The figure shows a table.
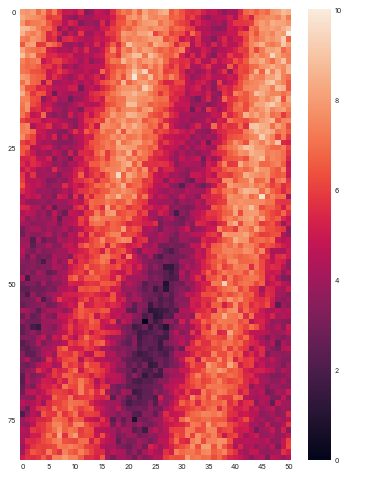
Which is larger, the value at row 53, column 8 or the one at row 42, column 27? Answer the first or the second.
the first
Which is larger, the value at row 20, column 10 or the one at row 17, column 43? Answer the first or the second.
the second
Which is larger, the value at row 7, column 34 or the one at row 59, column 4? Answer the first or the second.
the first
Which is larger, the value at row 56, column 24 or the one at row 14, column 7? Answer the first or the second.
the second
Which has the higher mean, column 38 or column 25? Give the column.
38
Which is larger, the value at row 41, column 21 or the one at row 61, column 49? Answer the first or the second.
the first
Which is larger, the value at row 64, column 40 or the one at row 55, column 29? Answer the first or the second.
the first
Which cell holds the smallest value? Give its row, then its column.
57, 23
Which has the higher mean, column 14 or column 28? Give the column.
14
